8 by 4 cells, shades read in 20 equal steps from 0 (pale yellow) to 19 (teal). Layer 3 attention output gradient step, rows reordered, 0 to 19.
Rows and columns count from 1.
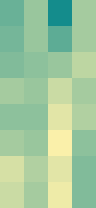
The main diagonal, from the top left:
12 8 8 7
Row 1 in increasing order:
7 8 12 19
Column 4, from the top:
7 7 5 7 6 9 10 10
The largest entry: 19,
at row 1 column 3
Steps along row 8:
up down up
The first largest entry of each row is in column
3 3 1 2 1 4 4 4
